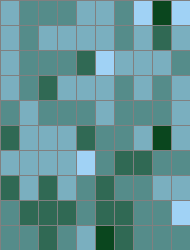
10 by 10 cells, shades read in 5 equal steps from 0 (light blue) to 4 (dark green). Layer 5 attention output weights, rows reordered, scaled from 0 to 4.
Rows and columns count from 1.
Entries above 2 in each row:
1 1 1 1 0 3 2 3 5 3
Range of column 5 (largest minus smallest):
3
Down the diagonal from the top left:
1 2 2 1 2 2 3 2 2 2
